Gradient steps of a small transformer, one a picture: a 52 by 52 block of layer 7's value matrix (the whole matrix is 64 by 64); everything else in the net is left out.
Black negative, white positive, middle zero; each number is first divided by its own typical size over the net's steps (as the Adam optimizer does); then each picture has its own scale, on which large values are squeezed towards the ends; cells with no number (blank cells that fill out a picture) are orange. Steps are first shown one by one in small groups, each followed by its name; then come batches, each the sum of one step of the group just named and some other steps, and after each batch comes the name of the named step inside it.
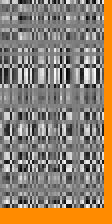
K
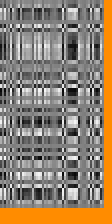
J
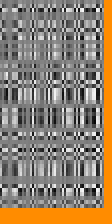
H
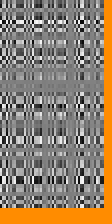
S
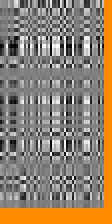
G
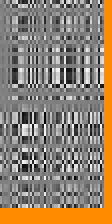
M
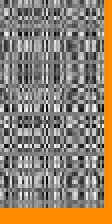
J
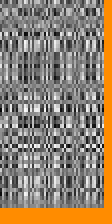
H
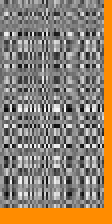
K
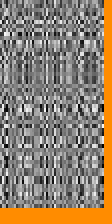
S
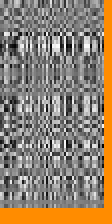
G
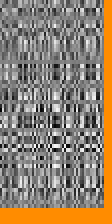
H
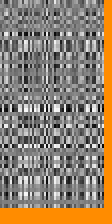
M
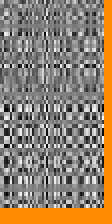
K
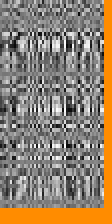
G
